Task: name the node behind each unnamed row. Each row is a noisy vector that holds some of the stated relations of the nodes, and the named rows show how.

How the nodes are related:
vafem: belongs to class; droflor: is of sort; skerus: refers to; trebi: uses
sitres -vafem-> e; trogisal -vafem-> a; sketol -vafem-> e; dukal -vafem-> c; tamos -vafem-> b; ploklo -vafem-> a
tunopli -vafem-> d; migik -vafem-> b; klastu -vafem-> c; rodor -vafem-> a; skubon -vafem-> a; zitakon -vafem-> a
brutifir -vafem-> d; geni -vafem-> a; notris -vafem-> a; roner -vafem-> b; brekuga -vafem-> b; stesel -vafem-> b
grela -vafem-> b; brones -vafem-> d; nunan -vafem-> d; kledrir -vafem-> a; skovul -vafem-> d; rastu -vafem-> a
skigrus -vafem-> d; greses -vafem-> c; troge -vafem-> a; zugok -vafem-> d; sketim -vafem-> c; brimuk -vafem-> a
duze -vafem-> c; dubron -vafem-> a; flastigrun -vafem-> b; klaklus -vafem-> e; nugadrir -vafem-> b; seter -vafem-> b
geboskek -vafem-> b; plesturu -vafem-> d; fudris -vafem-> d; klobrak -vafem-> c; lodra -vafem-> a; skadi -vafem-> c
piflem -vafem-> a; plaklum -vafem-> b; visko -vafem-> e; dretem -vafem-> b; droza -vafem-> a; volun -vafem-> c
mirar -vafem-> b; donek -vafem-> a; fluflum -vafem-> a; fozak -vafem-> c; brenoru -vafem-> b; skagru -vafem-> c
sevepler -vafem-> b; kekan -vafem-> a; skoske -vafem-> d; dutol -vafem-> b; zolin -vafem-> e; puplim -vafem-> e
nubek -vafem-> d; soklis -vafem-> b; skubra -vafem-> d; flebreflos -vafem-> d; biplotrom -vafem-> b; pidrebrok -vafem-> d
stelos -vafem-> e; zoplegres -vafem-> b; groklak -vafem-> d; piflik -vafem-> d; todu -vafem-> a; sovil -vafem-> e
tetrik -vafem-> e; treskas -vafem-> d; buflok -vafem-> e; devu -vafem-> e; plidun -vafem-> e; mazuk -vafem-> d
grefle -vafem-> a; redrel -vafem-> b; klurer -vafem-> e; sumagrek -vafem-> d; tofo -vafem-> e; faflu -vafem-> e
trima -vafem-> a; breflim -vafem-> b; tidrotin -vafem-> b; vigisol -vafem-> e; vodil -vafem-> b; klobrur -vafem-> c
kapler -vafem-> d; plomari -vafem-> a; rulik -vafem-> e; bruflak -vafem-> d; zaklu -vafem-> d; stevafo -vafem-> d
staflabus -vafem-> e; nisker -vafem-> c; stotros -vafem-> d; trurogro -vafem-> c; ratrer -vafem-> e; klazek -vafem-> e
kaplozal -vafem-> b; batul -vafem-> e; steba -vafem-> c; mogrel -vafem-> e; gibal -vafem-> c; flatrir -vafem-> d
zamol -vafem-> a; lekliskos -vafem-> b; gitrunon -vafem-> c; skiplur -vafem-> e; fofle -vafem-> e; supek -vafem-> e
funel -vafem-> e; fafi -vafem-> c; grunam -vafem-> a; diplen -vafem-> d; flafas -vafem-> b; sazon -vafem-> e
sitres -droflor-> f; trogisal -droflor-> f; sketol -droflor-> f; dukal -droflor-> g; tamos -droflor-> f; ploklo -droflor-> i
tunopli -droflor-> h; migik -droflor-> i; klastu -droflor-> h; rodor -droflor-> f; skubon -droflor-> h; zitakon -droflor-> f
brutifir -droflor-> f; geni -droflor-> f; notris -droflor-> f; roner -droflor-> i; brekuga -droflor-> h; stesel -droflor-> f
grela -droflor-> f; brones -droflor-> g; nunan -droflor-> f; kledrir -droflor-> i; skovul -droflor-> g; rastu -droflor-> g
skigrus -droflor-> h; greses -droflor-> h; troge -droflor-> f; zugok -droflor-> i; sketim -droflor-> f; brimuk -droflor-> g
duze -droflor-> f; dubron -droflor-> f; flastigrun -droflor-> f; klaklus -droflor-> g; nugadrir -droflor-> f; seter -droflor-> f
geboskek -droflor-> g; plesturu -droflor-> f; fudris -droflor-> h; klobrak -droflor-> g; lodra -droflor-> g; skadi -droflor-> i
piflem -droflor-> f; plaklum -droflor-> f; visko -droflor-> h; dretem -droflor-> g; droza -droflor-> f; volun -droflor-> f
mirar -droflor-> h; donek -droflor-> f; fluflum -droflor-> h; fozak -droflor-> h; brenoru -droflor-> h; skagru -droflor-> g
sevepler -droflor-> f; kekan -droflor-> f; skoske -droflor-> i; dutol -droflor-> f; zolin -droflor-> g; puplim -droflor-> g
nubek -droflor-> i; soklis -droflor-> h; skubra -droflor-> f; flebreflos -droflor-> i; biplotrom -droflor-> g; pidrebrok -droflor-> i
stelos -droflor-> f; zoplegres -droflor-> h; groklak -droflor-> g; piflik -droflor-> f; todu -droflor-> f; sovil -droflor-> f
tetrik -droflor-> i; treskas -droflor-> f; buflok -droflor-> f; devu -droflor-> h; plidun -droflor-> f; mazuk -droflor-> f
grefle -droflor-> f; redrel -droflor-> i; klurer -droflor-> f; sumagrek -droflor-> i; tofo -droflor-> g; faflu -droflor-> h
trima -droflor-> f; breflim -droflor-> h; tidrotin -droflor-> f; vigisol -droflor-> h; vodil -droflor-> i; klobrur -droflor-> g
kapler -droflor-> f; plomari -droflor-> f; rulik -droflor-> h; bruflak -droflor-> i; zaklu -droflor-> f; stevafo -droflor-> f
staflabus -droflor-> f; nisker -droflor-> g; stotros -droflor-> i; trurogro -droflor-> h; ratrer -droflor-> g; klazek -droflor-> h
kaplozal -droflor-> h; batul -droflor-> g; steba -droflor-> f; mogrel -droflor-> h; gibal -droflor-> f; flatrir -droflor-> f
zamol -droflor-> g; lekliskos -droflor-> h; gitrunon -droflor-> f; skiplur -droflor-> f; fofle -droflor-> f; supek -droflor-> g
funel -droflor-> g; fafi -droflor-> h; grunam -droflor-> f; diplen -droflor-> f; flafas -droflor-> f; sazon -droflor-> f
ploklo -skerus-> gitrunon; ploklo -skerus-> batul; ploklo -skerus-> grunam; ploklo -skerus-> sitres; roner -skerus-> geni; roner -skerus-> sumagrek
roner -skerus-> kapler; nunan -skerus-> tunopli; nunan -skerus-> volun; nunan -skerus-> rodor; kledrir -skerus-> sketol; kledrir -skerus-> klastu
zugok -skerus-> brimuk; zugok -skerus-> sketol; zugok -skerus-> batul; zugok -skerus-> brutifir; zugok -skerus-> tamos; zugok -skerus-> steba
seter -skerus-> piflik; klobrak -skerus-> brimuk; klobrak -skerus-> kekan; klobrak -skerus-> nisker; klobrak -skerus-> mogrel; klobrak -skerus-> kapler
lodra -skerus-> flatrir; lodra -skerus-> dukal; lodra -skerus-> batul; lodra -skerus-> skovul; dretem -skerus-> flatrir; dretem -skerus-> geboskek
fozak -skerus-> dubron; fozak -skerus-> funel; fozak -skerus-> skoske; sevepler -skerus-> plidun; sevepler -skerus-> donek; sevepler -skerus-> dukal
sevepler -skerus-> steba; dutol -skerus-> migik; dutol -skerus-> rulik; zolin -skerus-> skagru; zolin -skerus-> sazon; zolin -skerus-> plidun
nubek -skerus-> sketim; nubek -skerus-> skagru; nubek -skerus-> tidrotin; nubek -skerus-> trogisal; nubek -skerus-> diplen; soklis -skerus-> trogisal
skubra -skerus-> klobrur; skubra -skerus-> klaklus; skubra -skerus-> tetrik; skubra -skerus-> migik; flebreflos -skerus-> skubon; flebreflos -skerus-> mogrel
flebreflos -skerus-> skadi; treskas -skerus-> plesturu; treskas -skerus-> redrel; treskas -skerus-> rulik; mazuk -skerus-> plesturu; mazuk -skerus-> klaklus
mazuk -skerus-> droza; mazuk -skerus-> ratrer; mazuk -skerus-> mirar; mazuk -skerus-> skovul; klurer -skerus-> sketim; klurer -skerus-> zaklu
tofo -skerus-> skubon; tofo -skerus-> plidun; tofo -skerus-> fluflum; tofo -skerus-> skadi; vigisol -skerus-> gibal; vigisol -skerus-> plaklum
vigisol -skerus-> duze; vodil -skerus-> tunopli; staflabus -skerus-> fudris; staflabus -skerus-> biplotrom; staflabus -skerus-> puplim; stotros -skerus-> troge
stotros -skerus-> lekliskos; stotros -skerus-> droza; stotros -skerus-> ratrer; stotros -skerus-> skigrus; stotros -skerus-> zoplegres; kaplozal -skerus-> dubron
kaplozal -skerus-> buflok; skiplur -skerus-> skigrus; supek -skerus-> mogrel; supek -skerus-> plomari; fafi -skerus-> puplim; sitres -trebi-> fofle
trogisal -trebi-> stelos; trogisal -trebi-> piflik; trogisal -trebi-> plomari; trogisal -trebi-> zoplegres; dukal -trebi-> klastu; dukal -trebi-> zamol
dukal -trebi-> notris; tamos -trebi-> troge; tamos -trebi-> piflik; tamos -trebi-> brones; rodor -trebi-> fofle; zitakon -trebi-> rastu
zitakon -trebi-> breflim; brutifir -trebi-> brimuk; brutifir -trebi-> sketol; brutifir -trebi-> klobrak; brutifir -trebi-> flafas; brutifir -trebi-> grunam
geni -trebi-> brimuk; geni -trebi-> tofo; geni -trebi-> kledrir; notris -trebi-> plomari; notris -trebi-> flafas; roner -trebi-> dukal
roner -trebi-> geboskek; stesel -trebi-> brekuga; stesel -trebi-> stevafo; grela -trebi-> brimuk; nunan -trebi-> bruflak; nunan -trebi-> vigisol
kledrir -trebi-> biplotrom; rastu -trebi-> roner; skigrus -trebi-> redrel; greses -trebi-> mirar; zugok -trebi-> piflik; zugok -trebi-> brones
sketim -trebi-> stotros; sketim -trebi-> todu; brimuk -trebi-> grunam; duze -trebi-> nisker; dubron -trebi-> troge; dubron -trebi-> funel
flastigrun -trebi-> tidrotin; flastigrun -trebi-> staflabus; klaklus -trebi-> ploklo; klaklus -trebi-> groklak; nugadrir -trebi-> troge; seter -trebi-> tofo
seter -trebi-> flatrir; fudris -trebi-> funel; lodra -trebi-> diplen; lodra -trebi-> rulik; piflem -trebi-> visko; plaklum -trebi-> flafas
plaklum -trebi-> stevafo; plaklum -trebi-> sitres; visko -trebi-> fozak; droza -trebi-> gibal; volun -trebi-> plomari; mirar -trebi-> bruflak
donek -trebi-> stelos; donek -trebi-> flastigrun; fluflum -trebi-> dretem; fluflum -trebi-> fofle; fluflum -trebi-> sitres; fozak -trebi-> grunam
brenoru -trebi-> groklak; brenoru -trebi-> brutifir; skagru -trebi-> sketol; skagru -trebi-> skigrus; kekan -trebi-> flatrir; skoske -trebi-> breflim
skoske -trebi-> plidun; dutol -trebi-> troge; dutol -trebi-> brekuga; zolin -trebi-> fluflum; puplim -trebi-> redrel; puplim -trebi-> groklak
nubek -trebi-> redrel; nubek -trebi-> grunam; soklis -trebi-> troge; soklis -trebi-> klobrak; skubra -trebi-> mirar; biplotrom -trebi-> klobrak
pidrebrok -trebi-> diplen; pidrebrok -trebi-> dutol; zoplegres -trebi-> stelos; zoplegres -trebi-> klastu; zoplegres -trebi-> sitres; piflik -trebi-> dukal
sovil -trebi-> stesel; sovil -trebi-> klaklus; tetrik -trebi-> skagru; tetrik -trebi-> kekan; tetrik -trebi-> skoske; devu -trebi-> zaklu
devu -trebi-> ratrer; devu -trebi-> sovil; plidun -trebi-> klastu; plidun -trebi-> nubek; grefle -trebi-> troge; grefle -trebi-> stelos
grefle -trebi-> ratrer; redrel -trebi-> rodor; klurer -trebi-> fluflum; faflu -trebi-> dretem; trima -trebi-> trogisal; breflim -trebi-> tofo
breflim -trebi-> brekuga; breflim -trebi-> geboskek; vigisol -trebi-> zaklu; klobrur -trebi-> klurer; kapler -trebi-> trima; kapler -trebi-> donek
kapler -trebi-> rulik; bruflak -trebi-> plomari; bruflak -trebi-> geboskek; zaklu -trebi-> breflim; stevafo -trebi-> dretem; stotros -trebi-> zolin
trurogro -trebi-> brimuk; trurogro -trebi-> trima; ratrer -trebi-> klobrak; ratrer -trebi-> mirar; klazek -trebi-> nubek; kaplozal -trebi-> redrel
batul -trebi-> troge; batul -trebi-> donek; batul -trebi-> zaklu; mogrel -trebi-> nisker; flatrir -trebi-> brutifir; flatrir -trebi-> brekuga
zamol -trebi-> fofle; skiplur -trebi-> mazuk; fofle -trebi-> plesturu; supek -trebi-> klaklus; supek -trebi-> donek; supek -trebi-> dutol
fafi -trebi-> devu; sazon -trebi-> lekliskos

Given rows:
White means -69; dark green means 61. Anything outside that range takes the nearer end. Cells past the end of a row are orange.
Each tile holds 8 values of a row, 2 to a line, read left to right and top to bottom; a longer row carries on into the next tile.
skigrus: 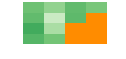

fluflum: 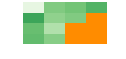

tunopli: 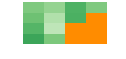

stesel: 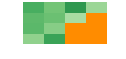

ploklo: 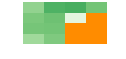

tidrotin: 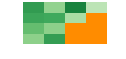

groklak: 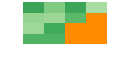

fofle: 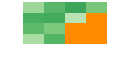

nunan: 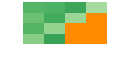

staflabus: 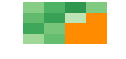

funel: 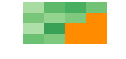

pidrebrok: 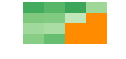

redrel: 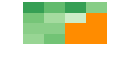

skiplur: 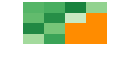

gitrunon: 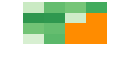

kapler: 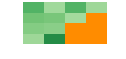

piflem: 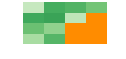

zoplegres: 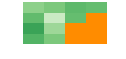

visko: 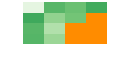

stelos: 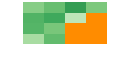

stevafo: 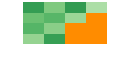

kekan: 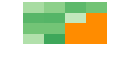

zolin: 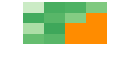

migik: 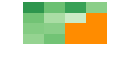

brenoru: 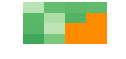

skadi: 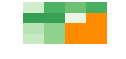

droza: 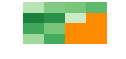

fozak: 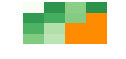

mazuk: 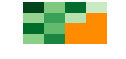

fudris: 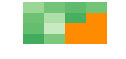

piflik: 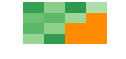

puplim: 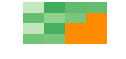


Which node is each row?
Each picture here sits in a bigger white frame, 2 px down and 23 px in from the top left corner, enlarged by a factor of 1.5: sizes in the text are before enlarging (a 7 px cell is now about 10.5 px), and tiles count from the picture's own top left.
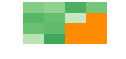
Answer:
sketol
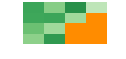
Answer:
zaklu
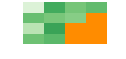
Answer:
supek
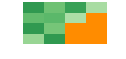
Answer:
treskas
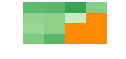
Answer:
roner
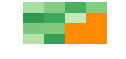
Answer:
plidun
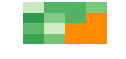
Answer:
soklis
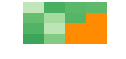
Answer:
kaplozal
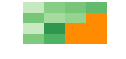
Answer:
brimuk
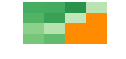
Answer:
nubek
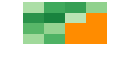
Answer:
klurer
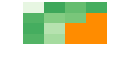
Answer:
vigisol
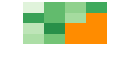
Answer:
dukal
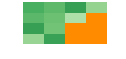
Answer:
dutol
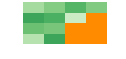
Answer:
donek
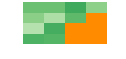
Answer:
biplotrom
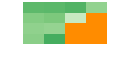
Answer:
zugok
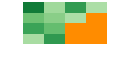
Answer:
plesturu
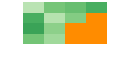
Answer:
rulik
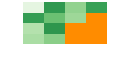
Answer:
klobrur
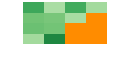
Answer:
brutifir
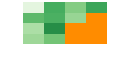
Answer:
klobrak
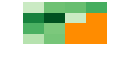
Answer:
gibal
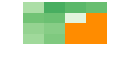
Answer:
kledrir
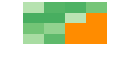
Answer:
dubron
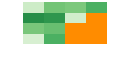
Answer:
steba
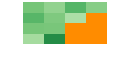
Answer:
tamos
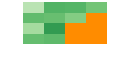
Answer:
tofo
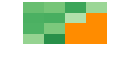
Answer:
sevepler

